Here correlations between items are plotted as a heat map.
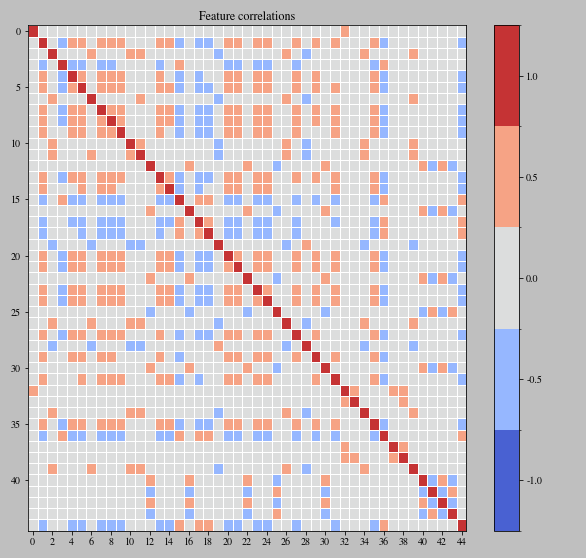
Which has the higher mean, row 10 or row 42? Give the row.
10
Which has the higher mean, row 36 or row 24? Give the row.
24
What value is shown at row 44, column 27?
-0.5
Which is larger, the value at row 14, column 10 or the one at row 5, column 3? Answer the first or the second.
the first
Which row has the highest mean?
29
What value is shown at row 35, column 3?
-0.5
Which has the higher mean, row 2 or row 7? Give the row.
7
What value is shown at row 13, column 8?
0.5
